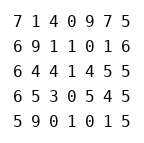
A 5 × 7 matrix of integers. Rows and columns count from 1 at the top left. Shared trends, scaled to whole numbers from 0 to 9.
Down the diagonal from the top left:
7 9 4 0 0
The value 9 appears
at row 1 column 5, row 2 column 2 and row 5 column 2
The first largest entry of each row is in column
5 2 1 1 2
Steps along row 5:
up down up down up up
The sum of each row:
33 24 29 28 21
